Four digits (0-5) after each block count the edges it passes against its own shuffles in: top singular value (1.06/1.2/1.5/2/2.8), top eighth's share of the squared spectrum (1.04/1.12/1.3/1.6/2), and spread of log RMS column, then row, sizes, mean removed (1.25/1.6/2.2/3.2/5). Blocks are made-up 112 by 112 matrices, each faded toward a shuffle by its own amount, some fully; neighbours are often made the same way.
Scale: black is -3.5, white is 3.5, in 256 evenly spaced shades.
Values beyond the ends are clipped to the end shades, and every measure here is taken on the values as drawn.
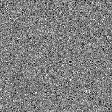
3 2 1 1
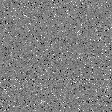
2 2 0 1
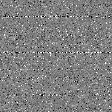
2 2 1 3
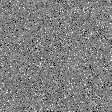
0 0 0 0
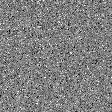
1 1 0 0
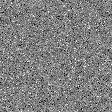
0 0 0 0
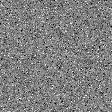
2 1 0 0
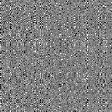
4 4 3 2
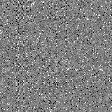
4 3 2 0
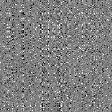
4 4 3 2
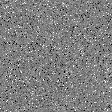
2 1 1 0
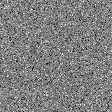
1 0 0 0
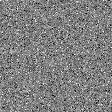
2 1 0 0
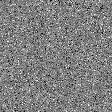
2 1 0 0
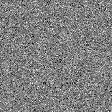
3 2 0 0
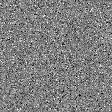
3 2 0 1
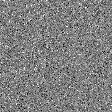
2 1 0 0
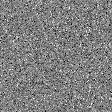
0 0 0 0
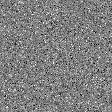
2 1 0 0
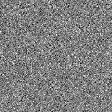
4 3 1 1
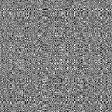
5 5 3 3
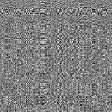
5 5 3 3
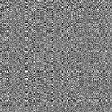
5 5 4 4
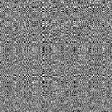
5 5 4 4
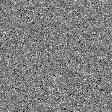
1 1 0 0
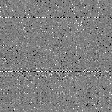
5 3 0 2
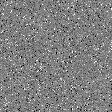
2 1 0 0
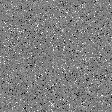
2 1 0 0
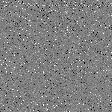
2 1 0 1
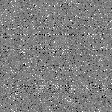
4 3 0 2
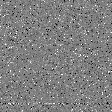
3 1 0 0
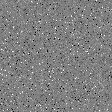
0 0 0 0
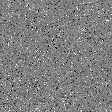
1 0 0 0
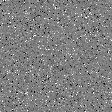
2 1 0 0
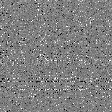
4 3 1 2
